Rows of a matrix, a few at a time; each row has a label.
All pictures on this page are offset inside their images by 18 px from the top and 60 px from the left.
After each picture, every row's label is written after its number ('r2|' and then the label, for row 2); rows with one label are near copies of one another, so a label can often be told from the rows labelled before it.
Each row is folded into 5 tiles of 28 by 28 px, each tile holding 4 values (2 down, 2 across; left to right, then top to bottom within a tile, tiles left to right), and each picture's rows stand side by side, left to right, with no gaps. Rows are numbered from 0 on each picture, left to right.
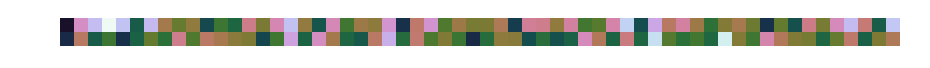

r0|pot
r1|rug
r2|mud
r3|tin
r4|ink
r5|rug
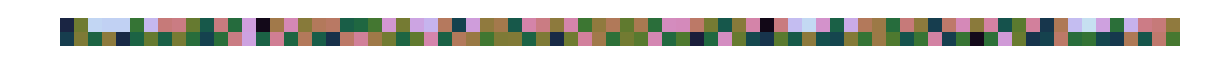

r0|pot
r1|mud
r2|rug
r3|tin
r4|tin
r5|pot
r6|tin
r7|pot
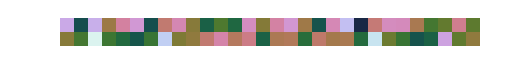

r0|ink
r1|rug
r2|ink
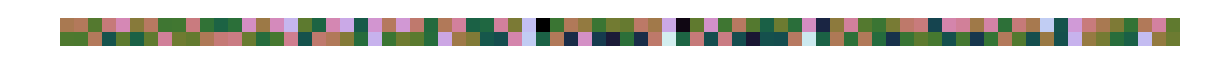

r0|tin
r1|rug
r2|ink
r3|mud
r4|mud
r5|mud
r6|tin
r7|ink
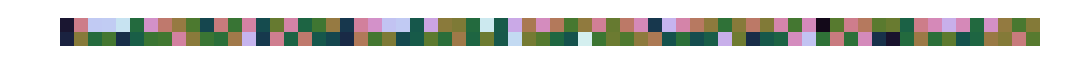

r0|pot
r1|mud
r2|pot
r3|ink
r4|tin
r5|mud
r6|pot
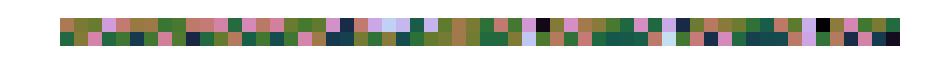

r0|tin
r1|tin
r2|pot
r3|mud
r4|mud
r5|mud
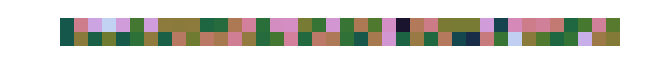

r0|pot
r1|rug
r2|mud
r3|ink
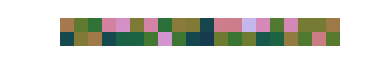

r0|tin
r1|pot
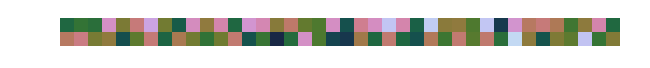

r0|rug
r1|tin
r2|pot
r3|ink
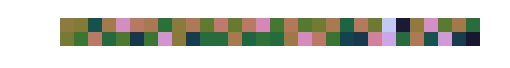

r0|tin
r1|tin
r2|mud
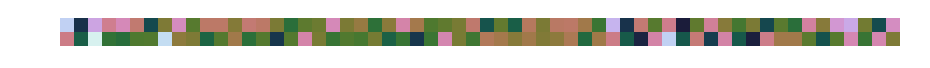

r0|ink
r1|tin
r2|tin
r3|rug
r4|mud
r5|rug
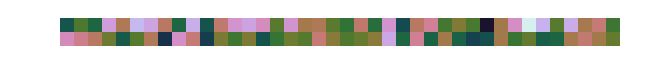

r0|rug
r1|pot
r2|mud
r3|pot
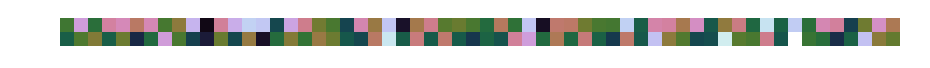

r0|tin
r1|pot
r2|mud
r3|mud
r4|ink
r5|ink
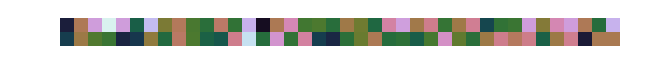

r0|pot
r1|mud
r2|tin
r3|rug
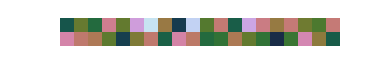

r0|rug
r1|tin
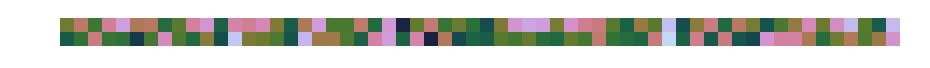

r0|tin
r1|ink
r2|mud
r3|pot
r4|mud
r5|rug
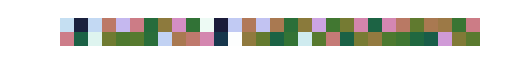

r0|ink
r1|ink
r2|tin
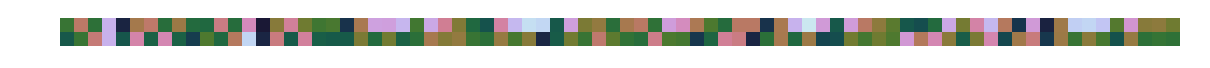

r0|mud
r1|mud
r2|pot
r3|pot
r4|tin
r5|pot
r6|rug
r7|pot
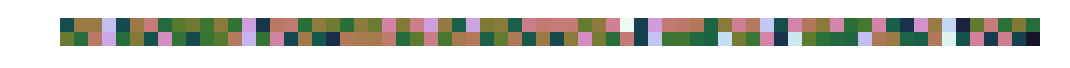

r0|mud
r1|mud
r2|rug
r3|tin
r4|ink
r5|ink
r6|mud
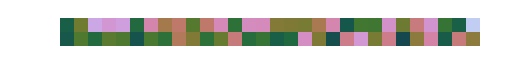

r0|pot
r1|tin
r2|rug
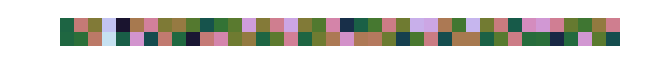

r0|mud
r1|rug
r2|rug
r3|tin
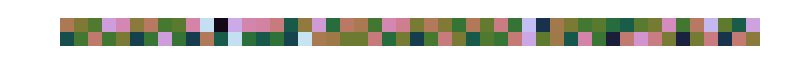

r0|tin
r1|ink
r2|tin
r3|mud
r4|rug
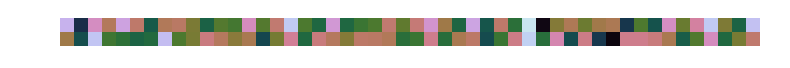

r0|ink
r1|rug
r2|rug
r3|mud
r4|rug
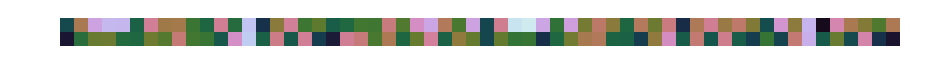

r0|pot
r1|mud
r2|rug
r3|pot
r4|mud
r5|mud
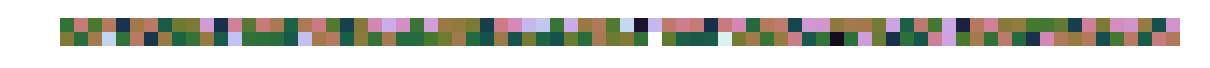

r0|mud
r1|ink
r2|pot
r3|pot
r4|ink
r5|tin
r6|mud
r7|rug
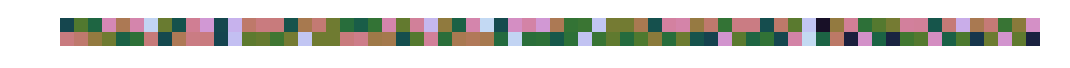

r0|rug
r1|ink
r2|rug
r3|ink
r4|tin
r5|mud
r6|tin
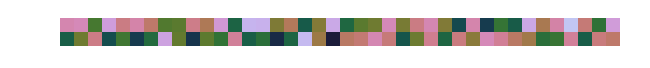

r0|tin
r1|tin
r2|rug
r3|rug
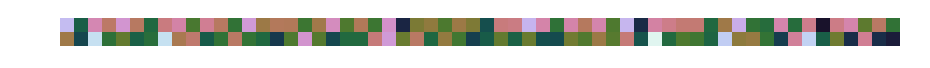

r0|ink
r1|tin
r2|mud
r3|pot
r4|ink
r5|mud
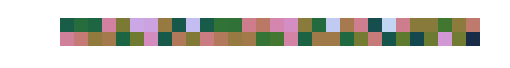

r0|rug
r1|rug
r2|tin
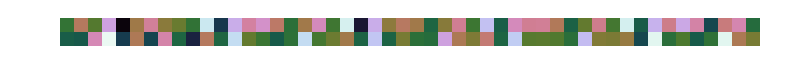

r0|mud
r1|ink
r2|ink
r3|ink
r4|ink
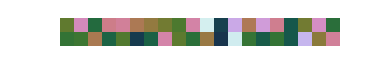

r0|tin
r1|ink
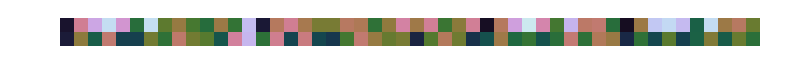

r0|pot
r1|mud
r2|tin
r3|pot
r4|pot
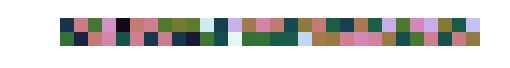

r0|mud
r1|ink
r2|rug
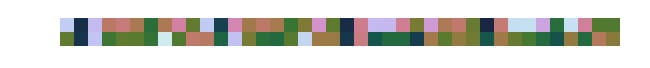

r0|ink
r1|ink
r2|pot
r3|pot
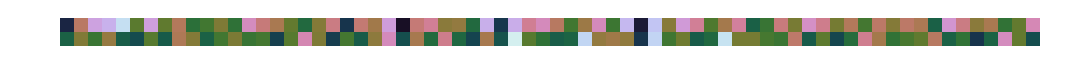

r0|pot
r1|tin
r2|mud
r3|ink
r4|ink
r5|tin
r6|tin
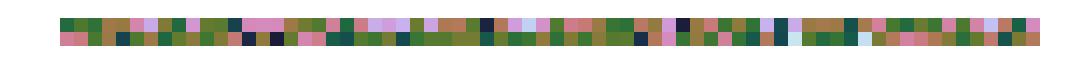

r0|rug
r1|tin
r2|pot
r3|pot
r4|mud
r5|ink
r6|rug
